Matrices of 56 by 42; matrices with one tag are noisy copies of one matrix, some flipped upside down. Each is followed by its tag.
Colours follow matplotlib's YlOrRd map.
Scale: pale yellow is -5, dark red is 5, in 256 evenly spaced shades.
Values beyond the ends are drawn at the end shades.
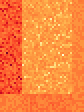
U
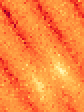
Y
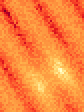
Y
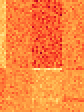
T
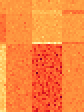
T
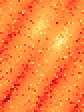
Y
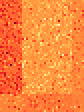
U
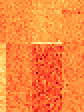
T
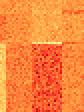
T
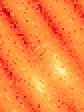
Y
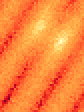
Y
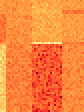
T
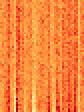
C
